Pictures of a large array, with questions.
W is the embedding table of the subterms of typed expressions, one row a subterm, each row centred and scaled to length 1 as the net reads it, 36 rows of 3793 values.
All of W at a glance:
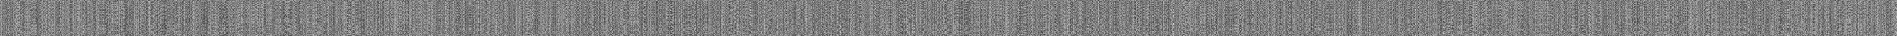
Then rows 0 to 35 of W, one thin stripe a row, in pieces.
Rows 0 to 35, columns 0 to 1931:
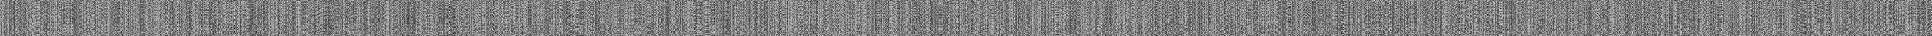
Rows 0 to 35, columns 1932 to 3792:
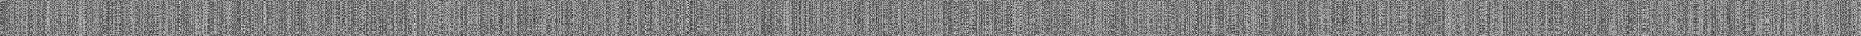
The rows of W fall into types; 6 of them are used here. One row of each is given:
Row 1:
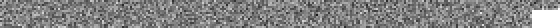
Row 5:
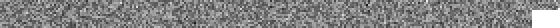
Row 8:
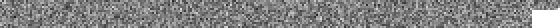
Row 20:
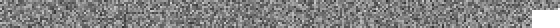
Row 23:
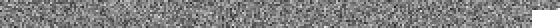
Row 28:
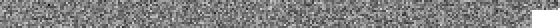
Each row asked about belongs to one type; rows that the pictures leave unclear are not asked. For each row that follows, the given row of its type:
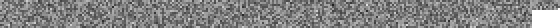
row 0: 20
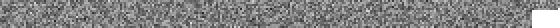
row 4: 28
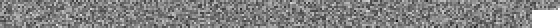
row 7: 1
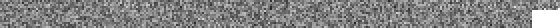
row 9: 5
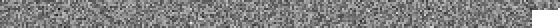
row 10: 23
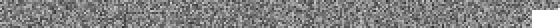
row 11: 20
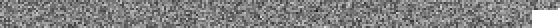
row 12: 1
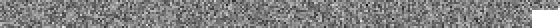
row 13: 5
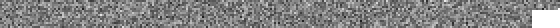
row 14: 8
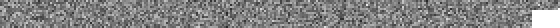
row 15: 23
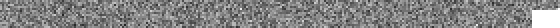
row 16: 5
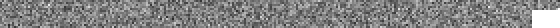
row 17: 8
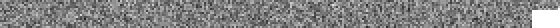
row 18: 5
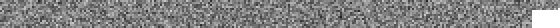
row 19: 20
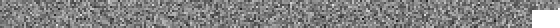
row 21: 23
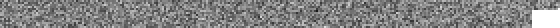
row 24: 1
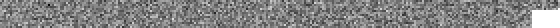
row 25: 28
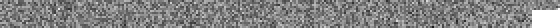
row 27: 20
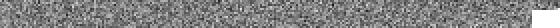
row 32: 8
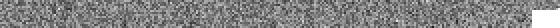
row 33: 20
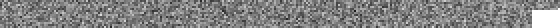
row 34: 1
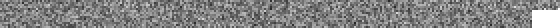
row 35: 5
